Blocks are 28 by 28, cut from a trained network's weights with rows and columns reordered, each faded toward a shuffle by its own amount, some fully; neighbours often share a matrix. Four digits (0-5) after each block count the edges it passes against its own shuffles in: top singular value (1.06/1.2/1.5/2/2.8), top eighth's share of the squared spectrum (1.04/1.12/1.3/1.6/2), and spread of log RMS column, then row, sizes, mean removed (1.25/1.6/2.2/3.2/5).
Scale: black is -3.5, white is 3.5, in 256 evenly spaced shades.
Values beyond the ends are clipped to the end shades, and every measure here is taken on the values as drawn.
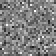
0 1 0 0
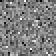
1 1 0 0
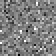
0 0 0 0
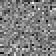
2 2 0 1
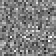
2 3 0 1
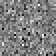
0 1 0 0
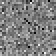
0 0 1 0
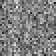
2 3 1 0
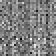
2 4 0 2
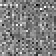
2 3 0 1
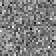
0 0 0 0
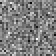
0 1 0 0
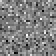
0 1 0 0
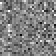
3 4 2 1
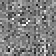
2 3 2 1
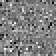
0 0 0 0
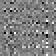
3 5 3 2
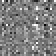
3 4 2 2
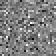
2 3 0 0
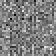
2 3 1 1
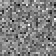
0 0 0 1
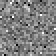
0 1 0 0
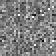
2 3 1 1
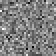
0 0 0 0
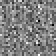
2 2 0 0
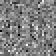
2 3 0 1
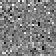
0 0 0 0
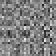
4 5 3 1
